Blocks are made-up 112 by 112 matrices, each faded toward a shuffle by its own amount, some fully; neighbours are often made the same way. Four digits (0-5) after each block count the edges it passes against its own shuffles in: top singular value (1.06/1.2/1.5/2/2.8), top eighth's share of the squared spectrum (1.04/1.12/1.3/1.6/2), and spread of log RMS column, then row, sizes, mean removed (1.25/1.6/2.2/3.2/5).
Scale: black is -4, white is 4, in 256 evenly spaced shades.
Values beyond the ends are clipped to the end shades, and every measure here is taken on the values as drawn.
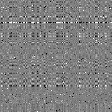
5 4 3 3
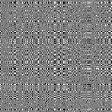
5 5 4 4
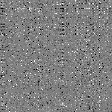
4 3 2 2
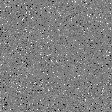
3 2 1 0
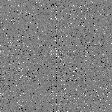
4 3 2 1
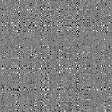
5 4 3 3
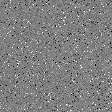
2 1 0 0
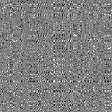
5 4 3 3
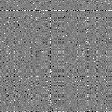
5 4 3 3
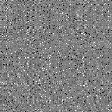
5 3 2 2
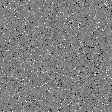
3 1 0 0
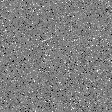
2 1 0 0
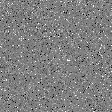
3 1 0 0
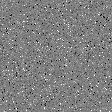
0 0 0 0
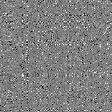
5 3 2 2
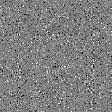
4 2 1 1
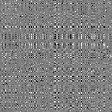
5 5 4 4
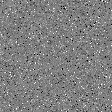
2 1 0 0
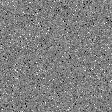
0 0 0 0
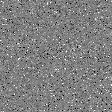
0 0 0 1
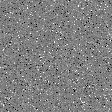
0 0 0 0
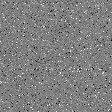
1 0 0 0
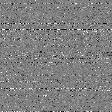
3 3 0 3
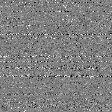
2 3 0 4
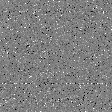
2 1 0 1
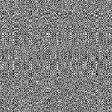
5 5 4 3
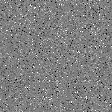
3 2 1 0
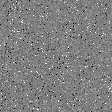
0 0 0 0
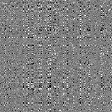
5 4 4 3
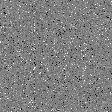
2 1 1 0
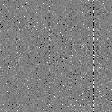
5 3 2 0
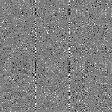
5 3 2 1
